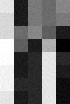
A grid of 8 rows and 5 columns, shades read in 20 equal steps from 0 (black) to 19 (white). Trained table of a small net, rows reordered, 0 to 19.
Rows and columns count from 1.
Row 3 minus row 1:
-1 6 1 -1 -8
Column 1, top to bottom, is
17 16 16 19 19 18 18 17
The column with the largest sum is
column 1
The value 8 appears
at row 1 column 4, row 2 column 4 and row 3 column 2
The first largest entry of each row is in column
1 1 1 1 1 1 1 1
